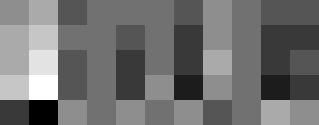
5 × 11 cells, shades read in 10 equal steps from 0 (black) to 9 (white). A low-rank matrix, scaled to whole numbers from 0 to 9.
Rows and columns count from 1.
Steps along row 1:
up down up same same down up down down same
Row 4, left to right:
7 9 3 4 2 5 1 5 4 1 2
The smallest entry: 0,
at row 5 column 2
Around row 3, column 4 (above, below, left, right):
4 4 3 2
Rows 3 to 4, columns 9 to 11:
4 2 3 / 4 1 2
